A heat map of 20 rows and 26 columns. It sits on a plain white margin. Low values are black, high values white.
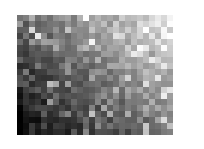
Ninth with the highest average: top right. Grain: fine. Mirror symmetry: none. Stripes: none. Ninth with the lowest average: bottom left. Odd rows or columns: none. Slope: up to the top right.
